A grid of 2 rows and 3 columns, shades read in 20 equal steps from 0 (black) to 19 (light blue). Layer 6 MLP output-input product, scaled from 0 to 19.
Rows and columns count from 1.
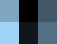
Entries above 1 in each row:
2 3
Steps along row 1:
down up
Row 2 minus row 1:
4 2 2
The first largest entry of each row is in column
1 1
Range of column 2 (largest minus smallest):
2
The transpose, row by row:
15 19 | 0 2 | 8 10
